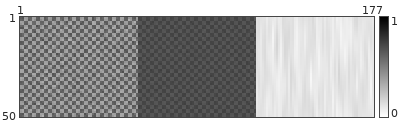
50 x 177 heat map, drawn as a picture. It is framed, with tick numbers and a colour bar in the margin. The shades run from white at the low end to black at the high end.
The table splits into one row of 3 panels. Panel 1,1: middling, checkered, strong in contrast. Panel 1,2: high, checkered, faint in contrast. Panel 1,3: very low, streaked downward, faint in contrast.
